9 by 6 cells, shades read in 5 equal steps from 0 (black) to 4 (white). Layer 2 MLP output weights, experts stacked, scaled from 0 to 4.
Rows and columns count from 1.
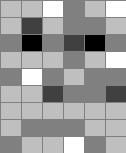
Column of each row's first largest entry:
3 1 1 6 2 1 1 1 4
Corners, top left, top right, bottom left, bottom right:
3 4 2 3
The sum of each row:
19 14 7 18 15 12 18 15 17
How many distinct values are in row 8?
2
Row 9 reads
2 3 3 4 2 3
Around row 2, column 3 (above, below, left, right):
4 2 1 2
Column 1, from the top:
3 3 2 3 2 3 3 3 2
